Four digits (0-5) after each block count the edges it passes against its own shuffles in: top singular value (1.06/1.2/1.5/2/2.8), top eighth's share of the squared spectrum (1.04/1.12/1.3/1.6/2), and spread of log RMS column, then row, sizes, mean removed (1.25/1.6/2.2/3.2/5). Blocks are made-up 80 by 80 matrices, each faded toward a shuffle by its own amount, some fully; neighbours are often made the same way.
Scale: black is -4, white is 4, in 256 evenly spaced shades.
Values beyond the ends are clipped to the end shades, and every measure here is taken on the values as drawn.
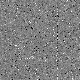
2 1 1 0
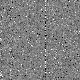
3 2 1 0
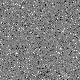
0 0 0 0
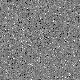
0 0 1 0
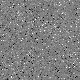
0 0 0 0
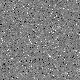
0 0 0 0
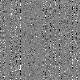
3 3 3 0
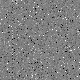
1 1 0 0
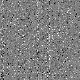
2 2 2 0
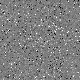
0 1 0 0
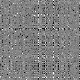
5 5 3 2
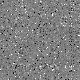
3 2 1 0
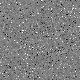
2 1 0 0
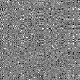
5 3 2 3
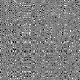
4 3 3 2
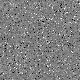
1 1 0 0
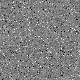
1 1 0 0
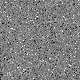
1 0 0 0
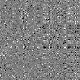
4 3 2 2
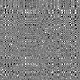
5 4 3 3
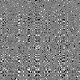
5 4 3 3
